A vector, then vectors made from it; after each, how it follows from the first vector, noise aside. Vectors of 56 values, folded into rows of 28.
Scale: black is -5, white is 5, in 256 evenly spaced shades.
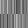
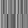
sign-scrambled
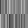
wrapped around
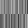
wrapped around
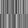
sign-scrambled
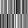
scaled up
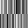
scaled up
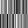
scaled up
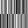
scaled up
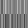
wrapped around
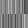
wrapped around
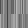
sign-scrambled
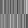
wrapped around
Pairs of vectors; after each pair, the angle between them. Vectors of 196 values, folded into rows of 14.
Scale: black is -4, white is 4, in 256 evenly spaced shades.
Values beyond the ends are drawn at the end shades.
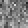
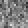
nearly parallel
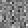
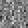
nearly opposite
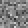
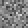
partly opposed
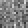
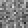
nearly parallel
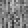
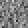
partly aligned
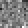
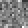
nearly parallel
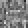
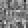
nearly parallel
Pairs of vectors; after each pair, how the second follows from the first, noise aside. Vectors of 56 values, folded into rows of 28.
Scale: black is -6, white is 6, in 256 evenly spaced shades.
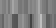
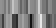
scaled up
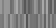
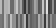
scaled up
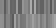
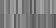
negated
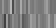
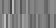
negated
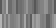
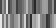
scaled up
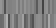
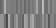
negated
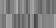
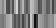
scaled up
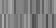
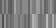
negated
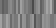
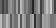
scaled up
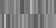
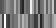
scaled up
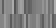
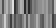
scaled up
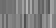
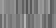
negated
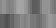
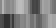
scaled up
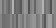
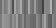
negated
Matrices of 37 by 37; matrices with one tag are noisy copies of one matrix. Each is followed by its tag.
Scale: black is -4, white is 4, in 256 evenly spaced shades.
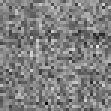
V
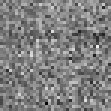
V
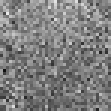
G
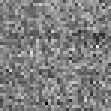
V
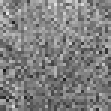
G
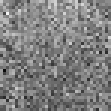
G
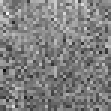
G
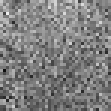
G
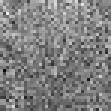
G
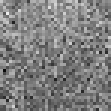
G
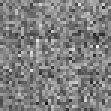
V
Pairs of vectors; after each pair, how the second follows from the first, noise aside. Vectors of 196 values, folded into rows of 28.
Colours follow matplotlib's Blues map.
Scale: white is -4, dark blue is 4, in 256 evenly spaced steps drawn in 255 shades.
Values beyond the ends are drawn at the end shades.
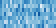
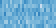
shrunk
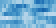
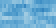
shrunk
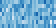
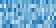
reversed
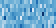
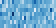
reversed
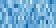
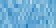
shrunk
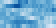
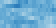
shrunk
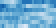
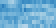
shrunk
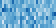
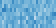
shrunk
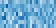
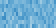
shrunk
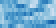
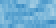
shrunk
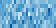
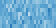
shrunk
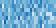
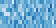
reversed
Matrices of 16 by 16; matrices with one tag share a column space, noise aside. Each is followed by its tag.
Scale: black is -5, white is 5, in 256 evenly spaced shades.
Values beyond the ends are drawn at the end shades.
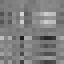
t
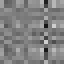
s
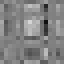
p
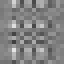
s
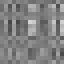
p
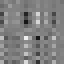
t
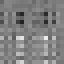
t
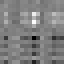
t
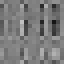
p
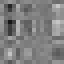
p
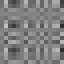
s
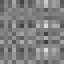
s
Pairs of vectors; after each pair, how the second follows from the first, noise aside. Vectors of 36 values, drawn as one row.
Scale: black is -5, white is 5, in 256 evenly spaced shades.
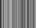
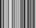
scaled up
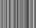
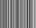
sign-scrambled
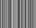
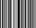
scaled up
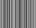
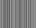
shrunk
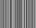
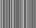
reversed
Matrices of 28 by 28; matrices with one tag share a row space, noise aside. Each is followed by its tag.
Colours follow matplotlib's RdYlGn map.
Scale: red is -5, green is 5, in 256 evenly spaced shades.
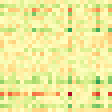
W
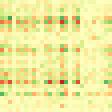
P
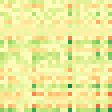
W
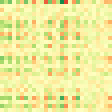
P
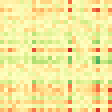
W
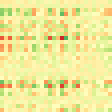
P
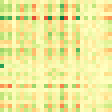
P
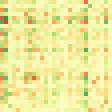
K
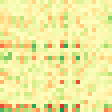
P
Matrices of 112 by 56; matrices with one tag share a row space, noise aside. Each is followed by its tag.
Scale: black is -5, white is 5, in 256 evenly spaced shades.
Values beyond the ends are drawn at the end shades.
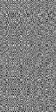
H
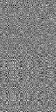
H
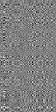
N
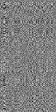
N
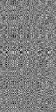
H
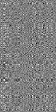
N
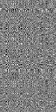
H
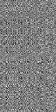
H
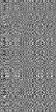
N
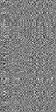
N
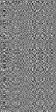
N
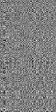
N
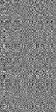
N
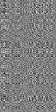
N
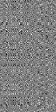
H
